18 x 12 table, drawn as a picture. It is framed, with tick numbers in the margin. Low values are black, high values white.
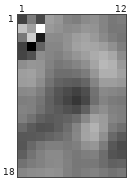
Roughest part: top left. Histogram: heavy tails on both sides. Odd patch: rougher, in the top left.
